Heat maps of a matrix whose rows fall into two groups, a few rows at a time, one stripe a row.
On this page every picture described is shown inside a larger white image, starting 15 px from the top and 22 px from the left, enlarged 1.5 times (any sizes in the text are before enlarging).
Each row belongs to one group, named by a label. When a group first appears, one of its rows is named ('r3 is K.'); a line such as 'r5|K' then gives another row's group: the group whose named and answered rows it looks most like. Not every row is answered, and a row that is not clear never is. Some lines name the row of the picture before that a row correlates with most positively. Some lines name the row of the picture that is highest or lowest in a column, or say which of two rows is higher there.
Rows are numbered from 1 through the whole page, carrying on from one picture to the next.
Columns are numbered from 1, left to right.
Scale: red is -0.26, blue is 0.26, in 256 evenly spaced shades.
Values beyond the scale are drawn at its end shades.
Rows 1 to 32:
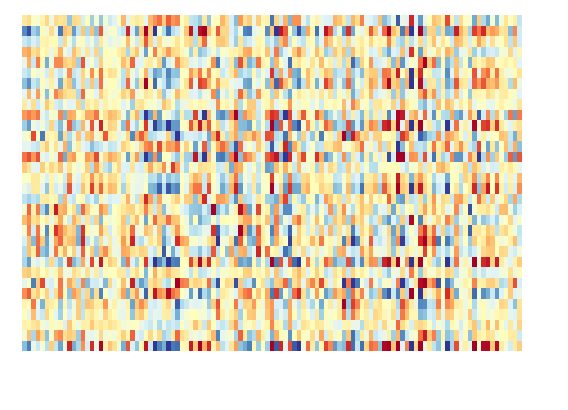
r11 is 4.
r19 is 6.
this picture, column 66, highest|2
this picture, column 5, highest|12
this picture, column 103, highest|27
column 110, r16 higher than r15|Yes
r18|4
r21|6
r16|4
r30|4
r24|4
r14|4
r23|6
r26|6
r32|4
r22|6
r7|4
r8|6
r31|6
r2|4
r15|6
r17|4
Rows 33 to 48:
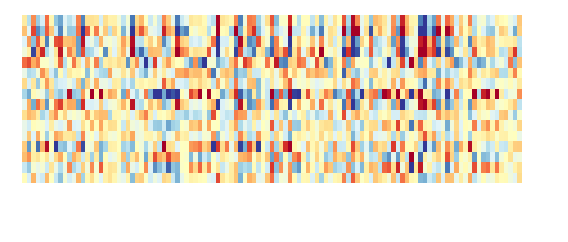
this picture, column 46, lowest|45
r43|4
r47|4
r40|4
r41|6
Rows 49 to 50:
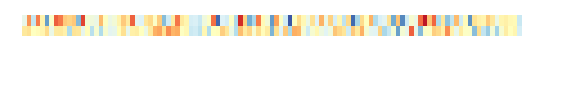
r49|6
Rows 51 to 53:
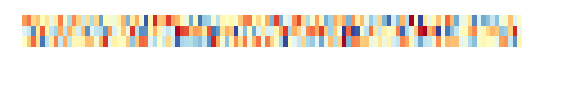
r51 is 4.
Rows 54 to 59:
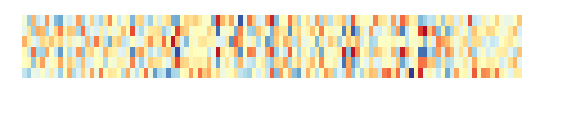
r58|6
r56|6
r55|6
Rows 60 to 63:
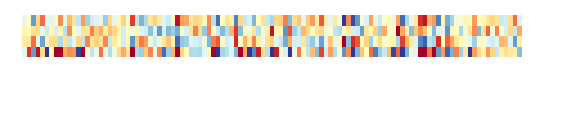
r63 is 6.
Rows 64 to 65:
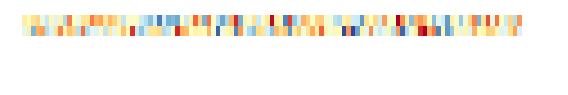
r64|4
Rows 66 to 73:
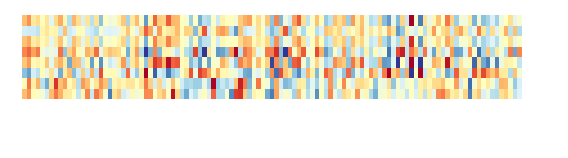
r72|6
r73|6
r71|4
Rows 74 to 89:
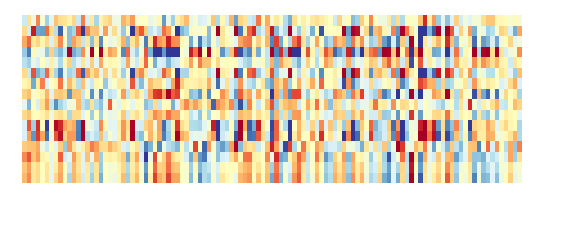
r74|6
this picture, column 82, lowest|77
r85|6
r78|4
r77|4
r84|6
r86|4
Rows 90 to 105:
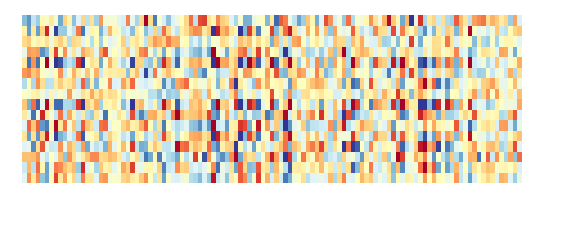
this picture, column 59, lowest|99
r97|4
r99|6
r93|6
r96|6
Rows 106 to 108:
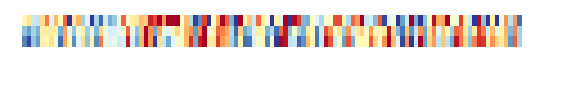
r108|4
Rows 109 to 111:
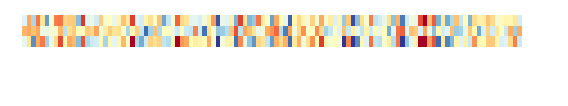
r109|6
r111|6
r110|4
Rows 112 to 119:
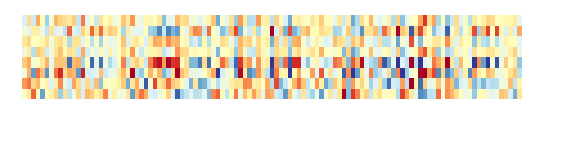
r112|6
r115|6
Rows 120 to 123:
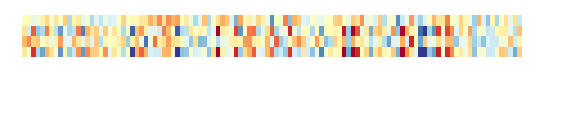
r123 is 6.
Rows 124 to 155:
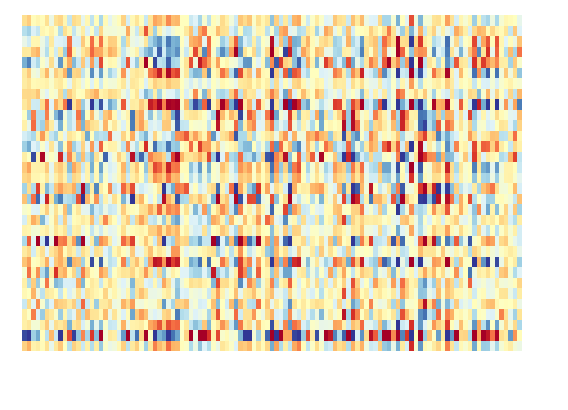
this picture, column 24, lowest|154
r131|4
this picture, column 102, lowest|132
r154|4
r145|6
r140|6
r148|6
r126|4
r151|6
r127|4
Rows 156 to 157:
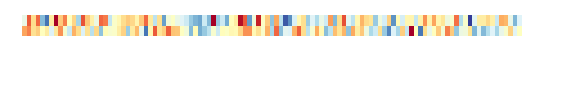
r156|6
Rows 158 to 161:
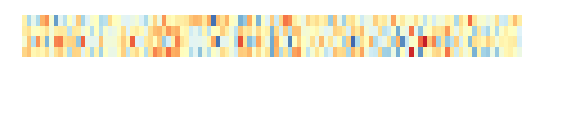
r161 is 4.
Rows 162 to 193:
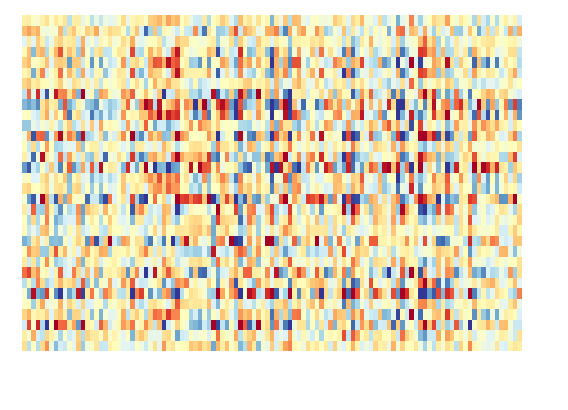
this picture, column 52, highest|173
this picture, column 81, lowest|176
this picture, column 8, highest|179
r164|6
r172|4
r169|6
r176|4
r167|6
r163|4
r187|6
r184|6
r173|6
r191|6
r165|6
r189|6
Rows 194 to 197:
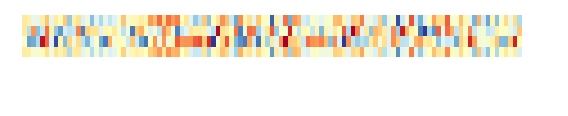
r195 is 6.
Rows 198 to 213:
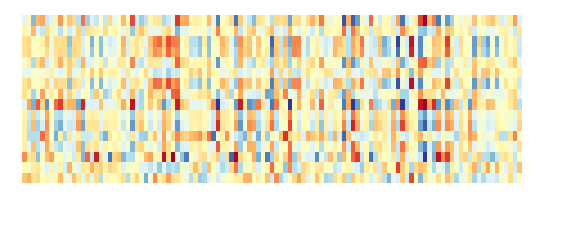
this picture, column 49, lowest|206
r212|4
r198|6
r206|6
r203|4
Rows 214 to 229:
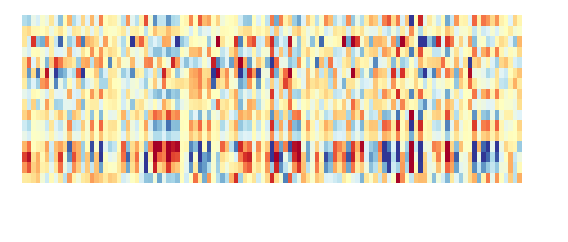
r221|4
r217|4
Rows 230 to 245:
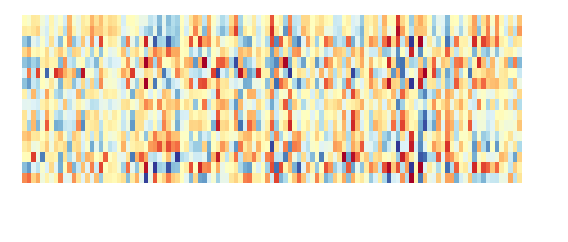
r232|4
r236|4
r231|4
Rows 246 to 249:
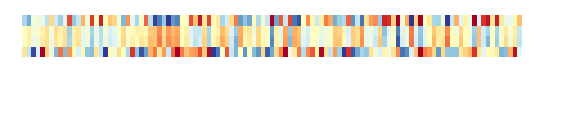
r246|4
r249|6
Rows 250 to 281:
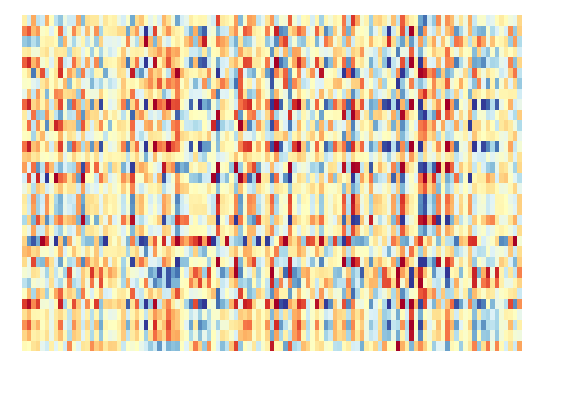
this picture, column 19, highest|271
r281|4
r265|6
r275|4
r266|6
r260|6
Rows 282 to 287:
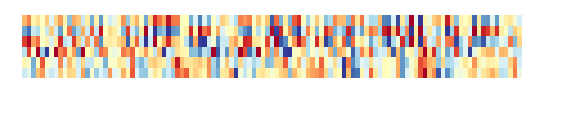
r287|6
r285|6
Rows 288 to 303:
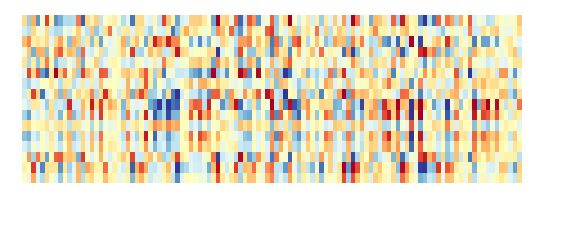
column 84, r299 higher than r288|No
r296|4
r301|6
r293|6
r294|4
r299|4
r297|4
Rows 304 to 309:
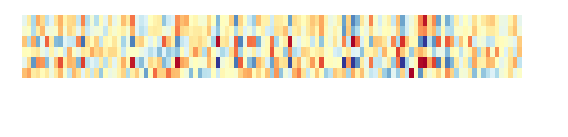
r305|6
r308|6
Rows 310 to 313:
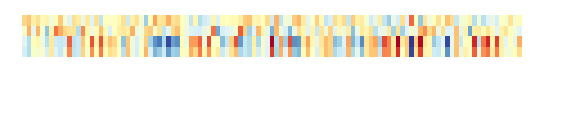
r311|6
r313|4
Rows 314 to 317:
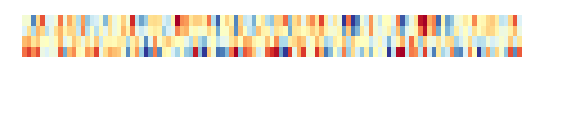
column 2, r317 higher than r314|No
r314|6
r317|4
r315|6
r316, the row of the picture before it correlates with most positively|310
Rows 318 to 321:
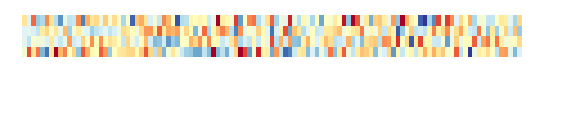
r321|6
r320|4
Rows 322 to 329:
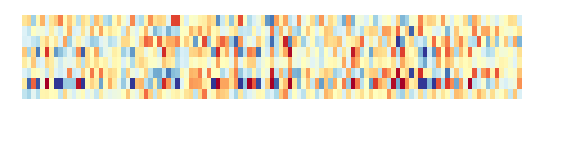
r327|4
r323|4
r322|6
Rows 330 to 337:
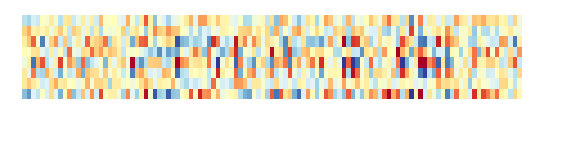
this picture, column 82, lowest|337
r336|6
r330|4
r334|6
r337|4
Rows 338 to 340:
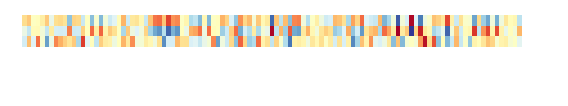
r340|6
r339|4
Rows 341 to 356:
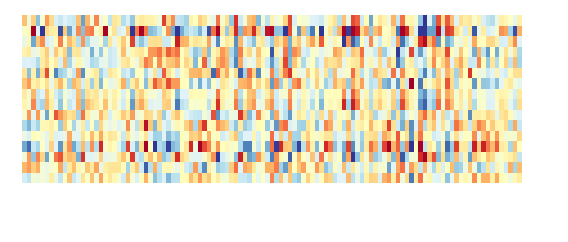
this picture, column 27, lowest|342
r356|4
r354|6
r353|4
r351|4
